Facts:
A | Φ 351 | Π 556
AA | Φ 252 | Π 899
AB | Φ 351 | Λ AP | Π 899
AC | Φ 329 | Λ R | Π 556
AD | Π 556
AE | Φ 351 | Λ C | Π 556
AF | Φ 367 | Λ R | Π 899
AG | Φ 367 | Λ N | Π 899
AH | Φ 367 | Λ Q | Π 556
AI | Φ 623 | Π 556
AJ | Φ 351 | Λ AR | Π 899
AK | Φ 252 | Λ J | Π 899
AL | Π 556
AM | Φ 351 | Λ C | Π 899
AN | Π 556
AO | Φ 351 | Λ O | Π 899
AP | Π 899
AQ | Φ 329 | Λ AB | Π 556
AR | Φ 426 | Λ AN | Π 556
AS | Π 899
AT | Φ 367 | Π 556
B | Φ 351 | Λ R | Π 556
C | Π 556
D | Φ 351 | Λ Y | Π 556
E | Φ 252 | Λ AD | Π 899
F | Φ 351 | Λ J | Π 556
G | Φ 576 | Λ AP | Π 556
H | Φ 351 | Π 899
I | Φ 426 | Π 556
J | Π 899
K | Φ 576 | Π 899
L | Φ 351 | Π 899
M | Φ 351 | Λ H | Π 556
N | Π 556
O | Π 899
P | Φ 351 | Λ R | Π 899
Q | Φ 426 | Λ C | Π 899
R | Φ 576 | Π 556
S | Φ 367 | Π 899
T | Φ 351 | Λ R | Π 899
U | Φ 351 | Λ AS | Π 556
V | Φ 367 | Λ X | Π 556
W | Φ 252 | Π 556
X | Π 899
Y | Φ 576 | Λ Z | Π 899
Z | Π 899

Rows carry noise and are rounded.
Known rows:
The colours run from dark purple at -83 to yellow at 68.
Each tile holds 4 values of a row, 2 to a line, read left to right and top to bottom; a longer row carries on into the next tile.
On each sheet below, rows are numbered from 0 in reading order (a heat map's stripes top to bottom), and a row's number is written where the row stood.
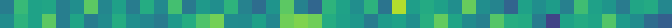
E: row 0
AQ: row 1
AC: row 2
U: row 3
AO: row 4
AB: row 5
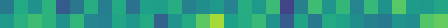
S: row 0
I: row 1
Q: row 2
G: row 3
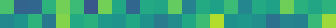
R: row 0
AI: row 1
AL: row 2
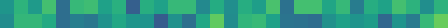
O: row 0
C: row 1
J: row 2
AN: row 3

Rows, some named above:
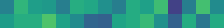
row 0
H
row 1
Q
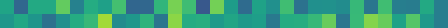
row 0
AI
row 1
R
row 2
AT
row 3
AF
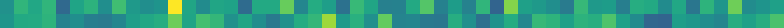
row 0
Y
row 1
B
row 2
AI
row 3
AM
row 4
AE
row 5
H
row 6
W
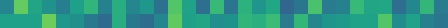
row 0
AJ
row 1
A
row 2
AG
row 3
AK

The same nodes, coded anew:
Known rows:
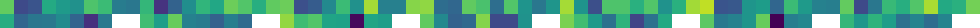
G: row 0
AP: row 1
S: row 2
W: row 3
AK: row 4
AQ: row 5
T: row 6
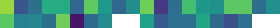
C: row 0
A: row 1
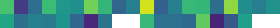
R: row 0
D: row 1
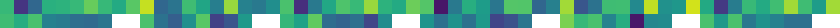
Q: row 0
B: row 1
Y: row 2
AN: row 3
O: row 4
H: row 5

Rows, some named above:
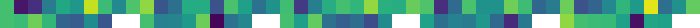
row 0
AG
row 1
AI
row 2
Y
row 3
R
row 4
AF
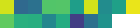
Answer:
AO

